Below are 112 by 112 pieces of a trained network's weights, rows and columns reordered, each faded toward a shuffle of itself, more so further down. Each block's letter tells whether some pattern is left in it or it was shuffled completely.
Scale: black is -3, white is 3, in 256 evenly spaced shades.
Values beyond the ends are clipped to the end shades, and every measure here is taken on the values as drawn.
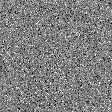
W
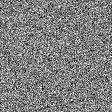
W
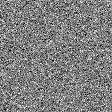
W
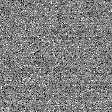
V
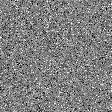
W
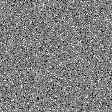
W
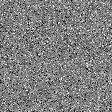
W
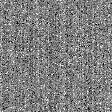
V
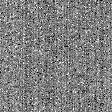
V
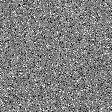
W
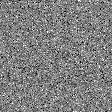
W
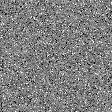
W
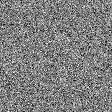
W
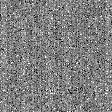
V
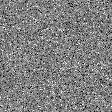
W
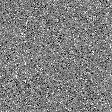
W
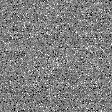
V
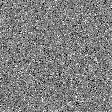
W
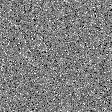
W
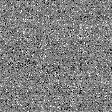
V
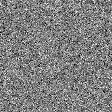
V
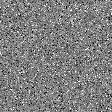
W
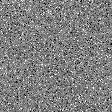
W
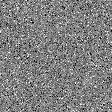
W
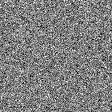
W
